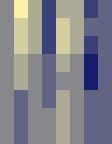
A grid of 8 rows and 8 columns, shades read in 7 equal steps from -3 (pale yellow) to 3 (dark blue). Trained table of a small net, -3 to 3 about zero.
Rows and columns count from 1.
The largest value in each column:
0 1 0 2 0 0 3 1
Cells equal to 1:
18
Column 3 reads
-1 -1 -1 0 0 0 0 0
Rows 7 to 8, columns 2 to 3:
1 0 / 1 0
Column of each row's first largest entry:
4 4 4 7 7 2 2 2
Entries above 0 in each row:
3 3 3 3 3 4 3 3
